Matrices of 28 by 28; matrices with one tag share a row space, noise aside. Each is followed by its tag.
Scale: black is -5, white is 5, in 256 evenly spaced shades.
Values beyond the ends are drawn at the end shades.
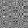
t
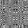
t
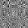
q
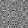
q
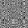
q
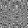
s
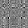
q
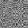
t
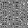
s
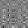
q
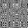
s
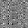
q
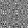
s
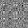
t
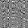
q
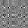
q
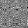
s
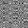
t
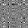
q
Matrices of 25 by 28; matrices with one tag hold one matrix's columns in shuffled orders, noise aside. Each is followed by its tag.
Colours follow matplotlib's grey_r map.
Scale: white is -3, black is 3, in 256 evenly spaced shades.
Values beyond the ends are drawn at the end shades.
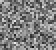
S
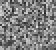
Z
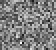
S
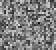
Z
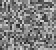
S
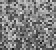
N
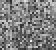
N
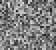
Z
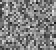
Z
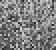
N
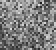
N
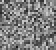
Z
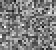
Z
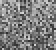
N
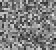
S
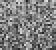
N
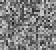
Z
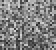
N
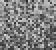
N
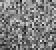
N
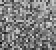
N
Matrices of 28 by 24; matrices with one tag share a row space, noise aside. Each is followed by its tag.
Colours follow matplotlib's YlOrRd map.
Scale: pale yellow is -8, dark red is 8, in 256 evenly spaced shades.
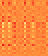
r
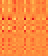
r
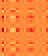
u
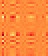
u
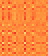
r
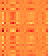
u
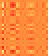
u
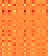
r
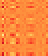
u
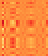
u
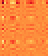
u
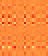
r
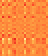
r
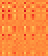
r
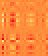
u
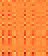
r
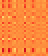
r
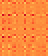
r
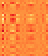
u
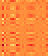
u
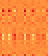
r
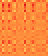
r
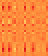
r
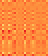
r
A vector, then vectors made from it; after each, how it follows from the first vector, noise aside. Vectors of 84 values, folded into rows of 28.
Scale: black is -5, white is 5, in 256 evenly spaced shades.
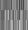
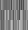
copied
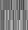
copied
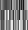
scaled up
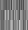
copied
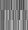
copied
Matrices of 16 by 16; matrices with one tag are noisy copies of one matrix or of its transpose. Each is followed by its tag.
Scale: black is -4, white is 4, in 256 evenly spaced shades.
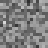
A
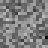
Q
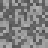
A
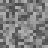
Q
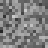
Q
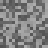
Q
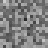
A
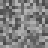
Q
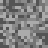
Q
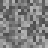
A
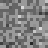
A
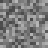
A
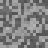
Q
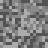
Q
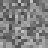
A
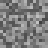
A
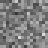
A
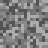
A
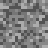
A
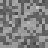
Q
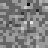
A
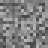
Q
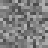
A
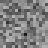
A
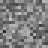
Q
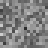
Q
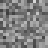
A
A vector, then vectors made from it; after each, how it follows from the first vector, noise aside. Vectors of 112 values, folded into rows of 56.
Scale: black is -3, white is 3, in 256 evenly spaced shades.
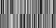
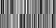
copied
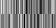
sign-scrambled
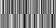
sign-scrambled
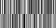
sign-scrambled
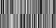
copied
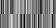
copied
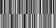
sign-scrambled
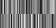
sign-scrambled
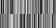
copied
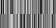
copied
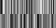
sign-scrambled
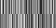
sign-scrambled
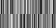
copied
